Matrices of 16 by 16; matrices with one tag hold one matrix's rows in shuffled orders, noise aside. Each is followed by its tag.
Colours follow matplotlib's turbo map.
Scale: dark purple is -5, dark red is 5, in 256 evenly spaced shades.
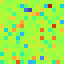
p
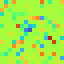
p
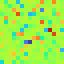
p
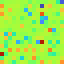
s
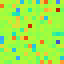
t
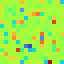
p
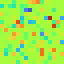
p
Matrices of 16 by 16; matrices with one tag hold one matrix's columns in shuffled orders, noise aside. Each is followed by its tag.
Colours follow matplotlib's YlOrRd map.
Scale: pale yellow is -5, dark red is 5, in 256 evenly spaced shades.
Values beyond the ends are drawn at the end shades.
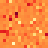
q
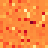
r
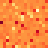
r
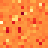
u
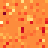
u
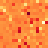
u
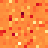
q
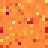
u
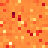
q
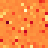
r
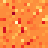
u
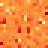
u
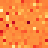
r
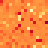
r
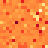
r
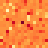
r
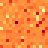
r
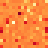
u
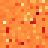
u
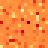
r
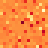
r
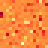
q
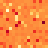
r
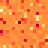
r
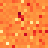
q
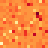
q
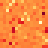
u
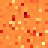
q
